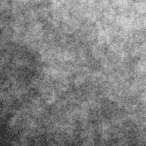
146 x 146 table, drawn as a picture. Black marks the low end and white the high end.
The halves do not mirror each other. The ninth with the highest average is the top right. No single row or column stands out from its neighbours. The texture is blotchy. The field climbs toward the top right.
